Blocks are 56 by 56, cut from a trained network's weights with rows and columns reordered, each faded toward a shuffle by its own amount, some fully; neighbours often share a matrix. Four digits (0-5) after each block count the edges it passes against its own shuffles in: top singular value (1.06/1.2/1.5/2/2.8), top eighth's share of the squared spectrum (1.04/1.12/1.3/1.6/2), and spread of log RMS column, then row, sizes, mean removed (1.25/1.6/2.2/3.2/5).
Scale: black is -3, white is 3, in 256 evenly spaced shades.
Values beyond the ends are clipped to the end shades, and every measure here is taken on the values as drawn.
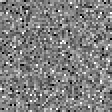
0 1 0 0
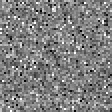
0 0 0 0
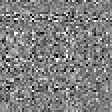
3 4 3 3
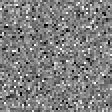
0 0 0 0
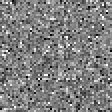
1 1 0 1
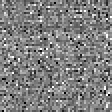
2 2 1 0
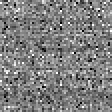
2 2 2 0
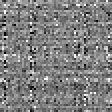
3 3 3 1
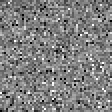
0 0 0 0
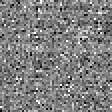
1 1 1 0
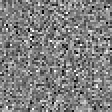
2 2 1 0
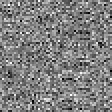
3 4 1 2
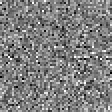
2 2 0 1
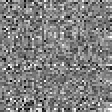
3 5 2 3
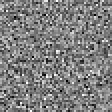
3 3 1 1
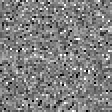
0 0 0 0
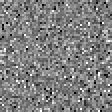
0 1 0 0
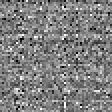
2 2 2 0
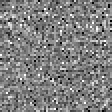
1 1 1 0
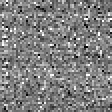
2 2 3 0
